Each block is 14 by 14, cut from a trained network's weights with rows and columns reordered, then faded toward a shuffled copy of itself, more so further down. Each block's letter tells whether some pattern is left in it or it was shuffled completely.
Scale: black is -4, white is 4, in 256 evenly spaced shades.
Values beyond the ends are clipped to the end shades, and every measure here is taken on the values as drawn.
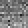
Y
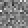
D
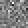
D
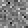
D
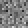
D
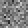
D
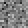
D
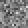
D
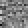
Y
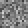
D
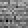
Y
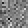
Y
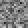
Y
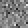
D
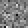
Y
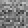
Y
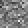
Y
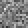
D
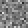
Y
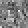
Y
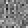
Y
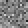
D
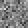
D
